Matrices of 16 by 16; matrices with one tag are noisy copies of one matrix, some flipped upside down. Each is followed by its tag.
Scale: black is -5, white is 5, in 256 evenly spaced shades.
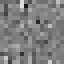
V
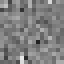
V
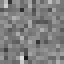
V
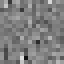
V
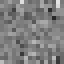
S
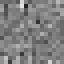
V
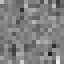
S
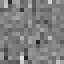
V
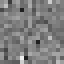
V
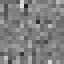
V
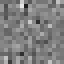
V
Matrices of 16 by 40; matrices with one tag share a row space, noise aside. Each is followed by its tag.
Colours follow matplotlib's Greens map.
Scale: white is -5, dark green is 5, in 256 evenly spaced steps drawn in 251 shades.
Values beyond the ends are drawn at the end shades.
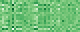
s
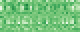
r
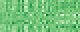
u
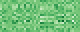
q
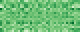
r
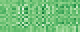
u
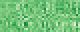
u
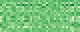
r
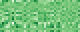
s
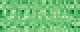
r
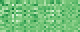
s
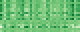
r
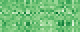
q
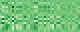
s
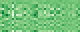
s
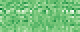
r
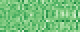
u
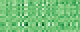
u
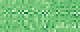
u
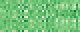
u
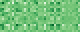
s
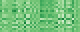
q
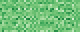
q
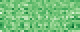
r
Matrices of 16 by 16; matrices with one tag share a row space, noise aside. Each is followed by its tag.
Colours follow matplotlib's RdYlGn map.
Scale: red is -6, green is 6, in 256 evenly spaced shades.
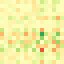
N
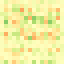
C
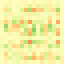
C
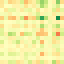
N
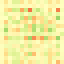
C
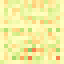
C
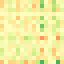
N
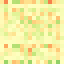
C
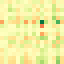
N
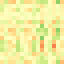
N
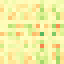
N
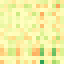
N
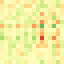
N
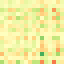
N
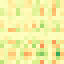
N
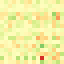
N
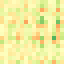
N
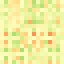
C
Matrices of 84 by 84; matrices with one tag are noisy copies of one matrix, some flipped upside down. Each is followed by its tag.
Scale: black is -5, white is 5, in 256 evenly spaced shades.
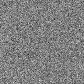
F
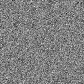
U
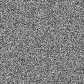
U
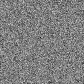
U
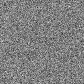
F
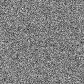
F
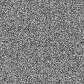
F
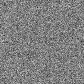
F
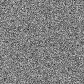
F
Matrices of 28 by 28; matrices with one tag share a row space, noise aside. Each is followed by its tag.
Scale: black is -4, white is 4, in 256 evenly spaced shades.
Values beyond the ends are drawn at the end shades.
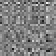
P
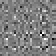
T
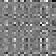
T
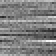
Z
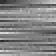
Z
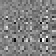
T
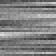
Z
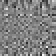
T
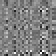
T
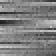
Z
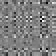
T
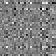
T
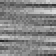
Z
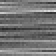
Z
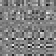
P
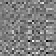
P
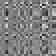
T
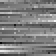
Z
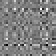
T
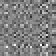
T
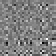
T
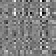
T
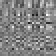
P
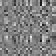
T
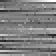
Z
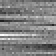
Z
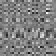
P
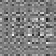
P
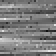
Z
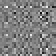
T
